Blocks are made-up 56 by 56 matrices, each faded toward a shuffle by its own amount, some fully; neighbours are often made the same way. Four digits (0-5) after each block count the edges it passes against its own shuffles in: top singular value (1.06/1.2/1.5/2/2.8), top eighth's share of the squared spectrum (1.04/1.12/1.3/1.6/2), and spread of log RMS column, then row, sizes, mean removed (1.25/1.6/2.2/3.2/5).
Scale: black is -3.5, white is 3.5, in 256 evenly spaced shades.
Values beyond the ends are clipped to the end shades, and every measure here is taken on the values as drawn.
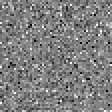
2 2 0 1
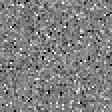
1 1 0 0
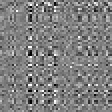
5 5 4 3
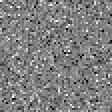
1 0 0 0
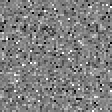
1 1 0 0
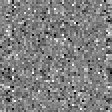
3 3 2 1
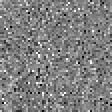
2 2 1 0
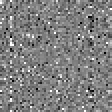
3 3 2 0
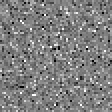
1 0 0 0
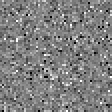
3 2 1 1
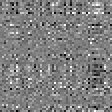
4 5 2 3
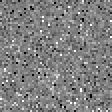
0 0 0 0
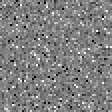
0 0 0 0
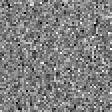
1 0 0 0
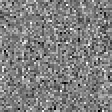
1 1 0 0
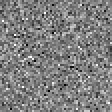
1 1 0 0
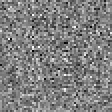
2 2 2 0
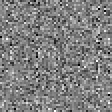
2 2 2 0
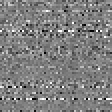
2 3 0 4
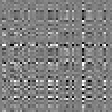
5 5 4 4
